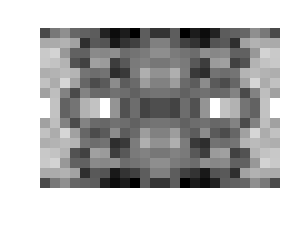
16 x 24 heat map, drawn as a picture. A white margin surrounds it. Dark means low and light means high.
Stripes: none. Histogram: bell-shaped. Mirror symmetry: left to right and top to bottom. Grain: blotchy. Average level on the scale: 50%. Odd rows or columns: none. Slope: none. Calmest part: centre.
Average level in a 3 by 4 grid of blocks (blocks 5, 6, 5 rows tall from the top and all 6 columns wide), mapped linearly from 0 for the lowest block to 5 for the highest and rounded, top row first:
4 0 0 4 / 5 2 2 5 / 4 0 0 4
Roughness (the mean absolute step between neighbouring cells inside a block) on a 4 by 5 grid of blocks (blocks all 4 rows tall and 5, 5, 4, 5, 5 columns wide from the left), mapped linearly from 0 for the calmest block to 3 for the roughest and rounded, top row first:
22022 / 33033 / 33033 / 22022
